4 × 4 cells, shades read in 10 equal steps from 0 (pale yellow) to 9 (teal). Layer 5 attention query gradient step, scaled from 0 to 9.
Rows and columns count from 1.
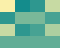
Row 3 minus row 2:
-6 3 2 -4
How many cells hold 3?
1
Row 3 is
2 8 7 3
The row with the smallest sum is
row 1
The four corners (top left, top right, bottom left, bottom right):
0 2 6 6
